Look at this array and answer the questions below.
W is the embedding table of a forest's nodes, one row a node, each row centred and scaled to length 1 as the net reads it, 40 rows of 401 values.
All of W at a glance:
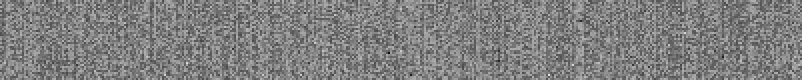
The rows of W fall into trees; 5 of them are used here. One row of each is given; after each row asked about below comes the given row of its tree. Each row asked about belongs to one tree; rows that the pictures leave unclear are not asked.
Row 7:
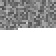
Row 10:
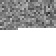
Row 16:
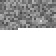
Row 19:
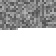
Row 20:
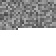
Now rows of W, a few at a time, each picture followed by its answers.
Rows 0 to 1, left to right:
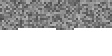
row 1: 20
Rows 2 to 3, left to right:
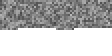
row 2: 16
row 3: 20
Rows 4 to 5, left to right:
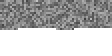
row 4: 16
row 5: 20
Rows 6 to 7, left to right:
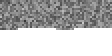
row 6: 10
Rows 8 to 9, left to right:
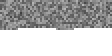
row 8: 16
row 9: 7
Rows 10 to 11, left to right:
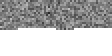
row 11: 16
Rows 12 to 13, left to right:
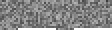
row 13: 16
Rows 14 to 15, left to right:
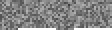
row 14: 20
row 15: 10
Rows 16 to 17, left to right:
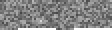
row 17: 10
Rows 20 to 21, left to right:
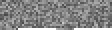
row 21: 19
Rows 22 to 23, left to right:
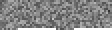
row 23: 20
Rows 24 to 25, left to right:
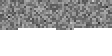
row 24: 20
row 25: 16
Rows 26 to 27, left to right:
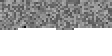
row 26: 16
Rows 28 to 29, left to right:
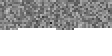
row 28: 7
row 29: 20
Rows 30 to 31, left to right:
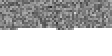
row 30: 19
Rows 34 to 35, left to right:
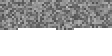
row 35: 16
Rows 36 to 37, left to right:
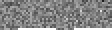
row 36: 19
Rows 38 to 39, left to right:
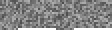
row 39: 20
